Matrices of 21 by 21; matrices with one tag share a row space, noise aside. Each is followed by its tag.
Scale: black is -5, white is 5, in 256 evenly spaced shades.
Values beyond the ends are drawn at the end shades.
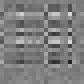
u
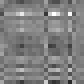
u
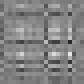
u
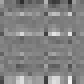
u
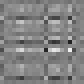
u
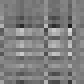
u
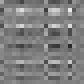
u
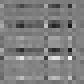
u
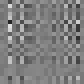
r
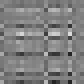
u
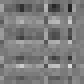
u
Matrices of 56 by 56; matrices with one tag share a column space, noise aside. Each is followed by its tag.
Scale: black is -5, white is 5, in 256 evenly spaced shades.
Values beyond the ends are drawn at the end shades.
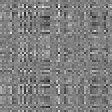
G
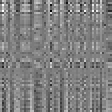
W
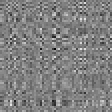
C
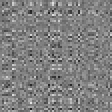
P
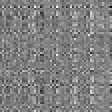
G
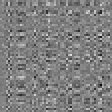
P
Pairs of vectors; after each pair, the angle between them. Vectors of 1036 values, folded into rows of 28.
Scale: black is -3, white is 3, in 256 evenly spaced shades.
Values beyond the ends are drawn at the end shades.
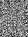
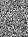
orthogonal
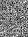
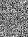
nearly parallel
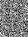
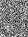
partly aligned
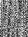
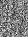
partly opposed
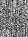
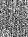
nearly parallel
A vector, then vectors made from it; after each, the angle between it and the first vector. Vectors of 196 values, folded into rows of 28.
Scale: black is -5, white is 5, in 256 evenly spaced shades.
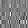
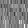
orthogonal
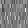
partly aligned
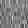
partly aligned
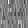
orthogonal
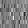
partly aligned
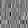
nearly opposite
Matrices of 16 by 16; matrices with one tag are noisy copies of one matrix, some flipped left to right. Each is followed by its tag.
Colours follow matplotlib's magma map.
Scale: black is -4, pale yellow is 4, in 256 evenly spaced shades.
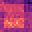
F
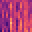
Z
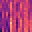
Z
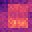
F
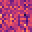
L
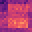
F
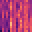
Z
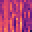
Z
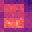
F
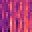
Z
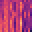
Z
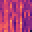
Z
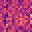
L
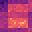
F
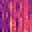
Z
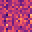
L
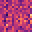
L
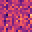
L
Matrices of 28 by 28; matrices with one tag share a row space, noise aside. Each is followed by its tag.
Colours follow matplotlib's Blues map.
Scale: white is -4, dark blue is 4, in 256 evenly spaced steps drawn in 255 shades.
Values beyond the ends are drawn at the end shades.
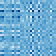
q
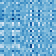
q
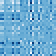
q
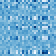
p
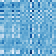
q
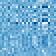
p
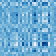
p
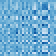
p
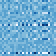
p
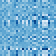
p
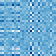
q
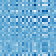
p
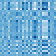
p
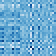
q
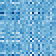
q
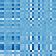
q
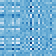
q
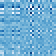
q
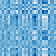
p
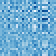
p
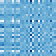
q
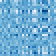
p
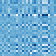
p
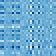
q
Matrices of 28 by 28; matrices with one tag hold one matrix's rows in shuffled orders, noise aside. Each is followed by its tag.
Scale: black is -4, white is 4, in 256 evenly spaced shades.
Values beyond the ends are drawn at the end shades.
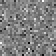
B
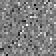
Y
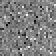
Y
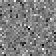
B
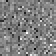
Y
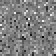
B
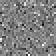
B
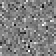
B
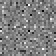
B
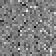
Y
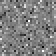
B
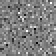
Y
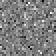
B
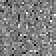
Y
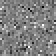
B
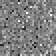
Y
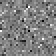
B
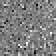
Y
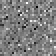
Y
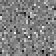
B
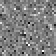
B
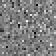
Y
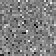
Y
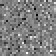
Y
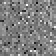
Y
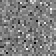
Y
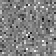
B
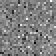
Y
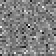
B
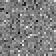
Y
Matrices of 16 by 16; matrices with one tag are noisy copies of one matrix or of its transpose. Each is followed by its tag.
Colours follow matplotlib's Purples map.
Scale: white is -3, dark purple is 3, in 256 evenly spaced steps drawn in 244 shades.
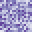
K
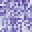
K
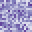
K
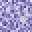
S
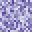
S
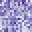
K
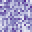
K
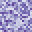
S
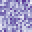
K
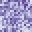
K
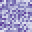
K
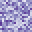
S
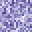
S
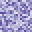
S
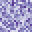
S
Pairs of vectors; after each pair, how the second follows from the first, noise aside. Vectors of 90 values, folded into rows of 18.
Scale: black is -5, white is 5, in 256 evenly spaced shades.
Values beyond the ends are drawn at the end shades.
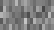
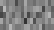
sign-scrambled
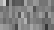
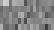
sign-scrambled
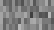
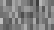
shuffled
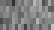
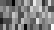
scaled up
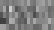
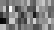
scaled up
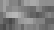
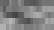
negated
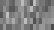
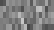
shuffled
